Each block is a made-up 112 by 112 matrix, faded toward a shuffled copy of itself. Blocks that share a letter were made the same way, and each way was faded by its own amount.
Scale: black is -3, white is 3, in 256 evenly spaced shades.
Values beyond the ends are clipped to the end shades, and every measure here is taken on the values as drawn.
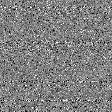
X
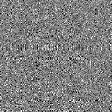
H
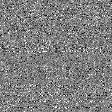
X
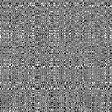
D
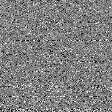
X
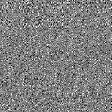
H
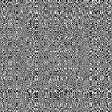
D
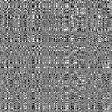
D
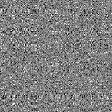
H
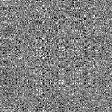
H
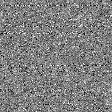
X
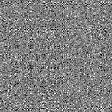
H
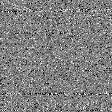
X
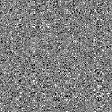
H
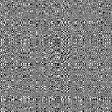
D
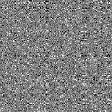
H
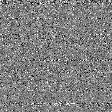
X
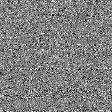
X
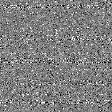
X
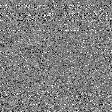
X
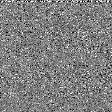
X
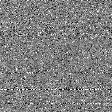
X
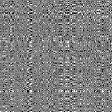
D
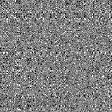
H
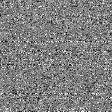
X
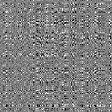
D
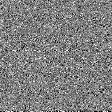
X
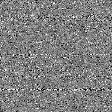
X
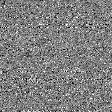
X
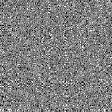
H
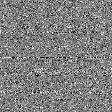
X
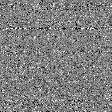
X
